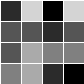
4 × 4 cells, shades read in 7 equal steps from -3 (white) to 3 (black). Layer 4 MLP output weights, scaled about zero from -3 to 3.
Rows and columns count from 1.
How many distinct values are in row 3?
3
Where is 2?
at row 1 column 1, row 2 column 3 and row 4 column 3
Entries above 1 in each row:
2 1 0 2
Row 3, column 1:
1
